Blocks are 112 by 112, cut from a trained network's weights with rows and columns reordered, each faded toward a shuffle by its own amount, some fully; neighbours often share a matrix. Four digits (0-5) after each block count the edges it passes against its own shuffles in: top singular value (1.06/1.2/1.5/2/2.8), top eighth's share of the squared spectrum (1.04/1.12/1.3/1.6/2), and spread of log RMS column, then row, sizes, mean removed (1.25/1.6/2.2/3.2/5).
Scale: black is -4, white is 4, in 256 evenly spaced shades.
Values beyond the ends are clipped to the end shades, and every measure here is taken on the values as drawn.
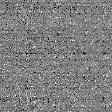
3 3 2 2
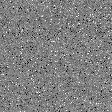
0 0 0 0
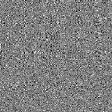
3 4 2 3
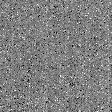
2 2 0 1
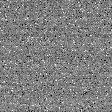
2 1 0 0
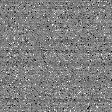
3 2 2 1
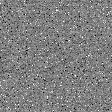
1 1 0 0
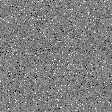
0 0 0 0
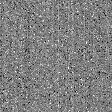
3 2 0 1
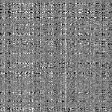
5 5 2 4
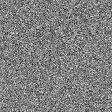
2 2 0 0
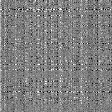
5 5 2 4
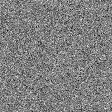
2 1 0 0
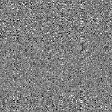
3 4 2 3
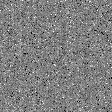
1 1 0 0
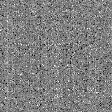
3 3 0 2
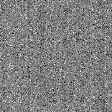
2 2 0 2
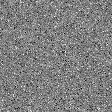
0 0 0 0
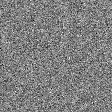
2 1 0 0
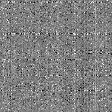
3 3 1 3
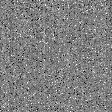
2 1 0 1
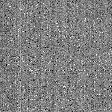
3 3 0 2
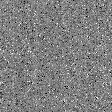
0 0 0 0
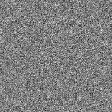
3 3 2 1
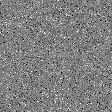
0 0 0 0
